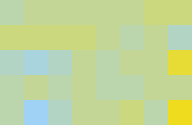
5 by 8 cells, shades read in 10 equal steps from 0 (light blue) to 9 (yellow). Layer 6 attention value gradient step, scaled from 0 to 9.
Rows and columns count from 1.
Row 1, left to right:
3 4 4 4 4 4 5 5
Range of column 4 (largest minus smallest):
1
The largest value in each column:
5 5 5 5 4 5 5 9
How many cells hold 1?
1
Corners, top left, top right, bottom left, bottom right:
3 5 3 9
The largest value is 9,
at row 5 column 8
